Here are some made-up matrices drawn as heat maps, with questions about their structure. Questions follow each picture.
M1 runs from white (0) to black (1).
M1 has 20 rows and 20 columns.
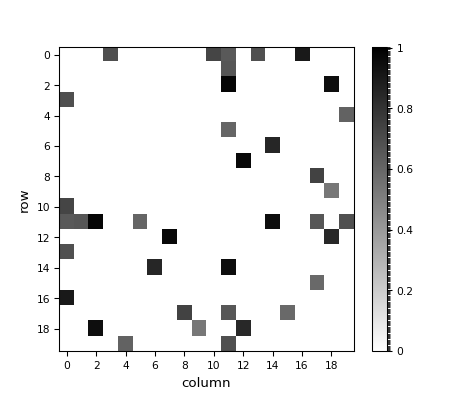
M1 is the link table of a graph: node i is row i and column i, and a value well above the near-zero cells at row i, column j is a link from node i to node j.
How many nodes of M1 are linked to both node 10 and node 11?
1
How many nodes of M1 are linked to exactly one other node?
12
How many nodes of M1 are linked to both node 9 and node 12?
1
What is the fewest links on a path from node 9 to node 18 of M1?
1
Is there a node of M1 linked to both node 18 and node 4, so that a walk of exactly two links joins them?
no
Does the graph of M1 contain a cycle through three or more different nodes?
no
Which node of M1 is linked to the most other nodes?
node 11
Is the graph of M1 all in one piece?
yes
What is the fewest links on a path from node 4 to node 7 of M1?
6
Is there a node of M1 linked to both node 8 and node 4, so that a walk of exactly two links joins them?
no
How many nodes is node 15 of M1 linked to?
1
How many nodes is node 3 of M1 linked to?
1
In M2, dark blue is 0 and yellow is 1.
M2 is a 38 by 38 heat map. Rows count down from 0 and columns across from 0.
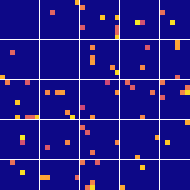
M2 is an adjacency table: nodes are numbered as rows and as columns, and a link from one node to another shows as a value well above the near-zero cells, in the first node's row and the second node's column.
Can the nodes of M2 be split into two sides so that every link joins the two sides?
yes
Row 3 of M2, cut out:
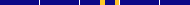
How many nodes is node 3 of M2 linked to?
2
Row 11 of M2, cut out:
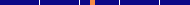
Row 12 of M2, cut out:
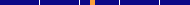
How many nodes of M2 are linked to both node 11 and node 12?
1
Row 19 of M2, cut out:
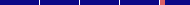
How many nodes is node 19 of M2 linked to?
1
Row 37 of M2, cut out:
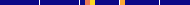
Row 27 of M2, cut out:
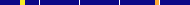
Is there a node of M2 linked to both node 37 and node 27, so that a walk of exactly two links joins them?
no
